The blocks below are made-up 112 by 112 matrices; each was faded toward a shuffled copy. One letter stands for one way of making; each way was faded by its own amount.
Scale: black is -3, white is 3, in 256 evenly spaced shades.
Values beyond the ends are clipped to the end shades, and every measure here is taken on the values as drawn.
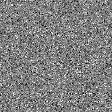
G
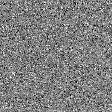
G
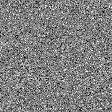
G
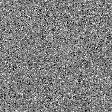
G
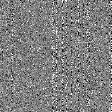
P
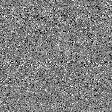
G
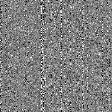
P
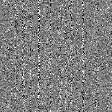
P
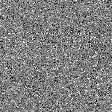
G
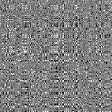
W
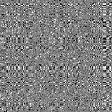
W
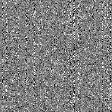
P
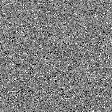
G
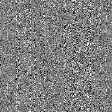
P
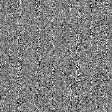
P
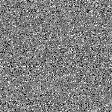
G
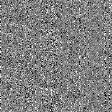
P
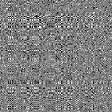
W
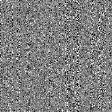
P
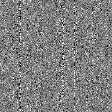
P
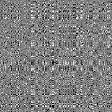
W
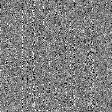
P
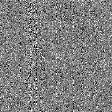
P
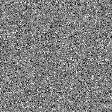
G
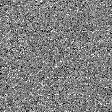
G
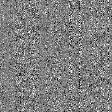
P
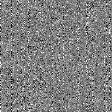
P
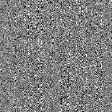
P
